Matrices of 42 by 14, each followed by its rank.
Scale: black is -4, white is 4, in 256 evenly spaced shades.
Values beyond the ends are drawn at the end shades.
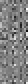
three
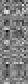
three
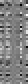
two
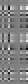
one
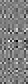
two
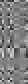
two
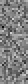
full rank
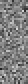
full rank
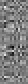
three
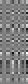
one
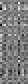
three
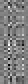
two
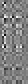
two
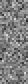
full rank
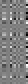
one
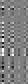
one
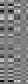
one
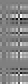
one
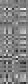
two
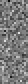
full rank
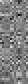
three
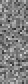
full rank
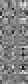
three
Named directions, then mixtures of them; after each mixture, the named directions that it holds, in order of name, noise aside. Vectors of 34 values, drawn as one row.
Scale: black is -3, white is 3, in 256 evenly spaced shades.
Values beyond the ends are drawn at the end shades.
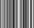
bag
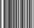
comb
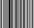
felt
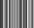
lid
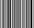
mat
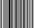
felt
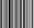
felt, lid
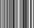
bag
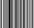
felt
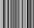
lid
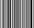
mat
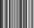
lid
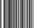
comb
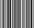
mat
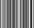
bag, mat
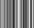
bag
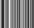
comb, lid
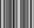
bag, comb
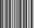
lid, mat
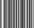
comb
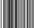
felt, lid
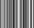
bag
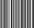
lid, mat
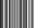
lid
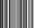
lid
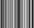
bag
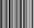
felt, lid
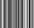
bag, comb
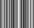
bag, mat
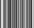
comb, mat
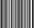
bag, mat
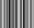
bag, felt
